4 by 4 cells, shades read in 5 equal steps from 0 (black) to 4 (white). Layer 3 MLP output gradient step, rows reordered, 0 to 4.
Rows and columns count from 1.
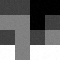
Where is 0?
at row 1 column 3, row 1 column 4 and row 2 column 3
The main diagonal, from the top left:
1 2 1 4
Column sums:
8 7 5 7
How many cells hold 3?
0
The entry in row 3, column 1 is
1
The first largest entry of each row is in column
1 1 2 1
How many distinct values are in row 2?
3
